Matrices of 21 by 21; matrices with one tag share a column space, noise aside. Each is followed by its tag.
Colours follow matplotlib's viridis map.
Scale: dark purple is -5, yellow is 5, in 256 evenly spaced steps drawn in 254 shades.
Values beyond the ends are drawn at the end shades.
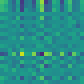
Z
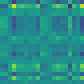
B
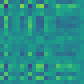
B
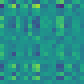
B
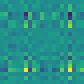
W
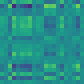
B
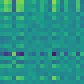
Z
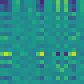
Z
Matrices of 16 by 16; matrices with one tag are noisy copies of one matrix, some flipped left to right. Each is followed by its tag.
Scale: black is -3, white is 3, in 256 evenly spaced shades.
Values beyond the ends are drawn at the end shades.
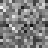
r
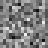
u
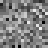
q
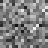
r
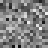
q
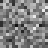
r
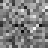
r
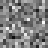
u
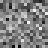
q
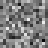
u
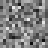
u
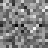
r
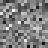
q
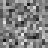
u
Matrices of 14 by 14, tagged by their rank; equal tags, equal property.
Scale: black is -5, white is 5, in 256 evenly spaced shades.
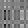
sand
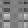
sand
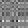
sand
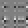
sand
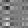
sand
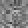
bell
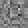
bell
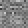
bell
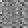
bell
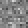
bell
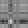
sand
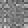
bell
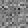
bell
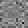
bell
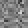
bell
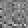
bell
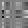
sand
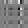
sand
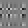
sand
